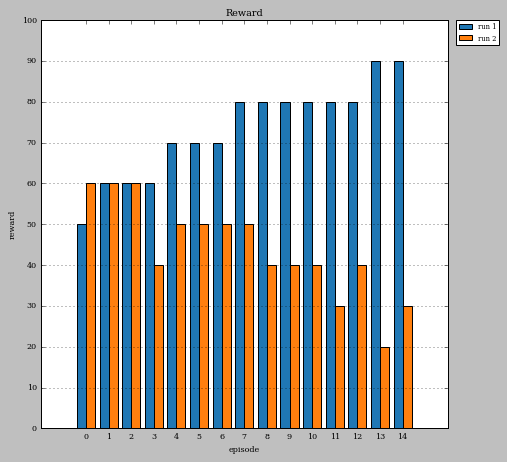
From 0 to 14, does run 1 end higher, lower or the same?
higher
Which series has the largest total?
run 1
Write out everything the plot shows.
Title: Reward
x-axis: episode, ticks 0 1 2 3 4 5 6 7 8 9 10 11 12 13 14
y-axis: reward, ticks 0 10 20 30 40 50 60 70 80 90 100
Legend: run 1, run 2
Values:
run 1: 50 60 60 60 70 70 70 80 80 80 80 80 80 90 90
run 2: 60 60 60 40 50 50 50 50 40 40 40 30 40 20 30
